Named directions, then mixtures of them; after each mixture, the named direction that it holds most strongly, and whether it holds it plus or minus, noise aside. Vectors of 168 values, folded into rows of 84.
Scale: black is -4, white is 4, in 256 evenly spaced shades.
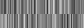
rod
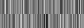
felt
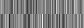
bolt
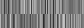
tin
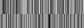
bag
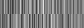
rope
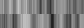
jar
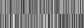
felt, minus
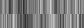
jar, minus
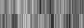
jar, plus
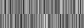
felt, minus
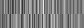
rope, plus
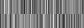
tin, minus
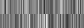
felt, minus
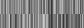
felt, minus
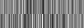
bolt, plus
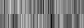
jar, plus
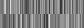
felt, plus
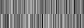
bolt, minus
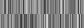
felt, minus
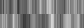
jar, minus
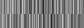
rope, minus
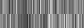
bag, minus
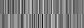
rope, plus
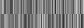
bolt, plus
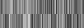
bolt, minus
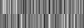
bag, minus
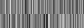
felt, plus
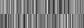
rod, minus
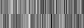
bolt, minus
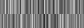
felt, plus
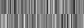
rod, plus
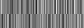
bolt, plus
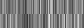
bag, minus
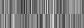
tin, minus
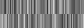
rod, plus
